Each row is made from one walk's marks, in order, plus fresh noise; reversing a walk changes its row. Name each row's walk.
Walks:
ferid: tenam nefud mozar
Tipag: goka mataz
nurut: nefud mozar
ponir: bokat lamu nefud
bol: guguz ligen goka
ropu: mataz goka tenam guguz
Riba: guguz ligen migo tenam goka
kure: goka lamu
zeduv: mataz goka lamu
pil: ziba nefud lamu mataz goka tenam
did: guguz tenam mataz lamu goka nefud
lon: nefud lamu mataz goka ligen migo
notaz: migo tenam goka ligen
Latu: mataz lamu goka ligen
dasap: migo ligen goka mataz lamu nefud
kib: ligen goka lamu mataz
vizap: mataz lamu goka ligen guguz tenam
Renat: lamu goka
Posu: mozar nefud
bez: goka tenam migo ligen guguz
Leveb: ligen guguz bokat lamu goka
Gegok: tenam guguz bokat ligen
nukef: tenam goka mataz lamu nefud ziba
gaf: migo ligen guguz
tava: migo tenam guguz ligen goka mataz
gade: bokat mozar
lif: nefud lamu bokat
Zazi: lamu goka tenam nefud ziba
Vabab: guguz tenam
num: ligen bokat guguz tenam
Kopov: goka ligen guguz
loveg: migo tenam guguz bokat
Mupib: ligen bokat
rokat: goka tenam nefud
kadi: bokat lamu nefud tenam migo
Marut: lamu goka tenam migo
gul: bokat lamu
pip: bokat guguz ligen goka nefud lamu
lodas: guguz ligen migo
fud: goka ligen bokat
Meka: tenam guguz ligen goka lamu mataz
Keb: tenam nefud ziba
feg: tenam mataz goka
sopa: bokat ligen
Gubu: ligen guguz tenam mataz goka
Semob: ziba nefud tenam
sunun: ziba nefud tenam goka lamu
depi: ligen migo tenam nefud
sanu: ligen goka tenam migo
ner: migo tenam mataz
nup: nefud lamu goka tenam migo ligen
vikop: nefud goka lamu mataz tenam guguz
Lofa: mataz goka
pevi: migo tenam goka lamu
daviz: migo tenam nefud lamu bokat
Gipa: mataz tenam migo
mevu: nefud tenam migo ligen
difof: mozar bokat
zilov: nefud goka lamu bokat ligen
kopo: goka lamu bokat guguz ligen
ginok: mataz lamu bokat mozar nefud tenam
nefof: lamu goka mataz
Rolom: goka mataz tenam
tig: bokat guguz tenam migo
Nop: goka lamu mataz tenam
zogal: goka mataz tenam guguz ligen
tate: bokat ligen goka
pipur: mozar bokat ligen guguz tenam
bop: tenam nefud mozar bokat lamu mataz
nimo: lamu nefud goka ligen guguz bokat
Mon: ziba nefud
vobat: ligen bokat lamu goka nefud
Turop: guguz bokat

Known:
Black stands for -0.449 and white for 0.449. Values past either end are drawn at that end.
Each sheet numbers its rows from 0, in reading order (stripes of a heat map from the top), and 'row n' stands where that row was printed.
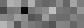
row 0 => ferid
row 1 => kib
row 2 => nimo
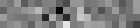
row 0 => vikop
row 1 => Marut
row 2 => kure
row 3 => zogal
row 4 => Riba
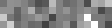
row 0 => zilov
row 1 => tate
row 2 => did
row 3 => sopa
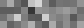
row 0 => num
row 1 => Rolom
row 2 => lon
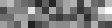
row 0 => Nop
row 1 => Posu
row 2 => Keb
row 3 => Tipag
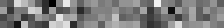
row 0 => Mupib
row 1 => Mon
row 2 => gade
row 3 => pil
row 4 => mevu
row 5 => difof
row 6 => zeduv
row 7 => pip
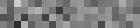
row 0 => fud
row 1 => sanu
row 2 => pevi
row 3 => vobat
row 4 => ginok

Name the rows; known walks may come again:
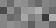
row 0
sunun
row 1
Marut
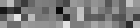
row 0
Vabab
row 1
kopo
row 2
kure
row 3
nukef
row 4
fud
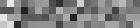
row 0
gade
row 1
Zazi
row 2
lodas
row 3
bez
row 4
Nop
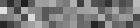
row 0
Posu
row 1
Gegok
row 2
ropu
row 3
ponir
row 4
tate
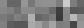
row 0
Leveb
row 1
nup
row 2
Semob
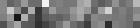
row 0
Gipa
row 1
difof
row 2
tava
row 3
ner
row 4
Gubu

